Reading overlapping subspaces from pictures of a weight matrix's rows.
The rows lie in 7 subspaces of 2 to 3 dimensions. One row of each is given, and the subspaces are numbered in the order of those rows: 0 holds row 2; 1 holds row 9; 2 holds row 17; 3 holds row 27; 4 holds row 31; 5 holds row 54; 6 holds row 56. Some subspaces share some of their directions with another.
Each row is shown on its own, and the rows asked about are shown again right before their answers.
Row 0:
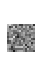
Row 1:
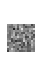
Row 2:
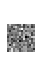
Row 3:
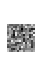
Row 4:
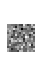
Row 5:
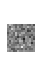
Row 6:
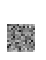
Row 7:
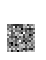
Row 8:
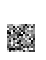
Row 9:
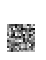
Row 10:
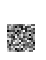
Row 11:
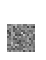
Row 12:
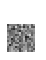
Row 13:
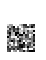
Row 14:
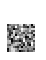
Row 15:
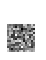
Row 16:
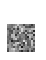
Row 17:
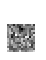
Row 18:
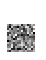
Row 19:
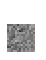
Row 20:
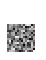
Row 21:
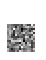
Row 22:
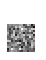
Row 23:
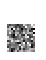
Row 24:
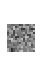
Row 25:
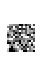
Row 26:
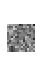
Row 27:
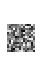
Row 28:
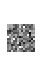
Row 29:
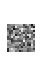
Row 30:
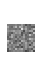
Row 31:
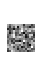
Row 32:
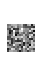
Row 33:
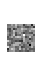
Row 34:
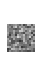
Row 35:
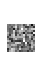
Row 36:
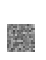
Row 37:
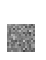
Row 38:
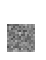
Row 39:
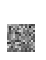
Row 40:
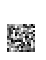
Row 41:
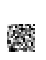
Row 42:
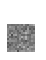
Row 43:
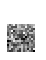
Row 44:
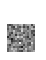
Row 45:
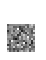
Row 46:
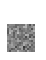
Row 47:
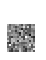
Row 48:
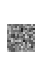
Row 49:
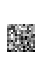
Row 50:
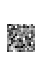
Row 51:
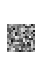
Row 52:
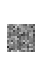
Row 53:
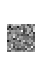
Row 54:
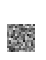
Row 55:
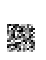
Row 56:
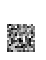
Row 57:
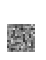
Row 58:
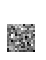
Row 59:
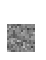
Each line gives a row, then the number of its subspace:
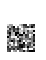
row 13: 1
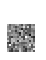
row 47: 0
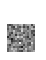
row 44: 5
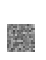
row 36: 2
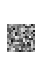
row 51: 3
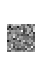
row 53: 4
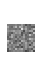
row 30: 3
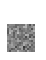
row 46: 2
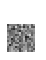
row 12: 0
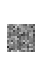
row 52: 1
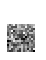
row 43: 2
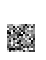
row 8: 1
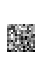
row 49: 2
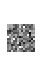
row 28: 5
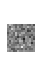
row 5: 6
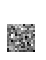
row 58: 2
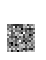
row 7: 1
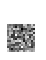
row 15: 3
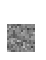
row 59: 4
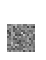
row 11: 1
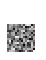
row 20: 3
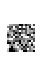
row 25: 6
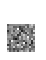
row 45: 1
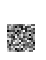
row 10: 3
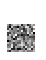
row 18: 4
